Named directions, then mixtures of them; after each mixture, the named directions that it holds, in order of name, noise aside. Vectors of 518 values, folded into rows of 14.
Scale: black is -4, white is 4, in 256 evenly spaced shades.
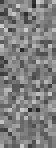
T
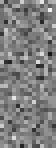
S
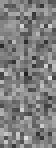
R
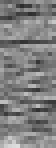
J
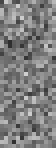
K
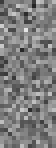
T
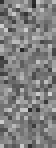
T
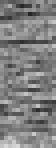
J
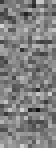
J, T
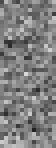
J, K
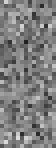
K, R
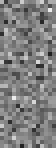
S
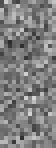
K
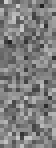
K, R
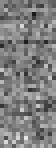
J, R
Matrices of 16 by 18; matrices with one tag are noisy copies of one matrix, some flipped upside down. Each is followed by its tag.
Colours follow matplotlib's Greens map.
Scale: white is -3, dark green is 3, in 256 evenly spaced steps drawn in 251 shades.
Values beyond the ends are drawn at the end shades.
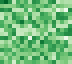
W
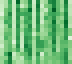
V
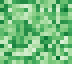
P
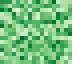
W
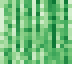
V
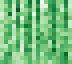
V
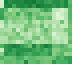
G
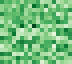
W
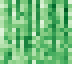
V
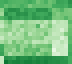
G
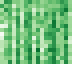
V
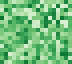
P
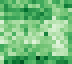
G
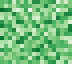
W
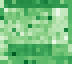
G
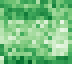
G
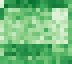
G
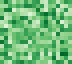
P
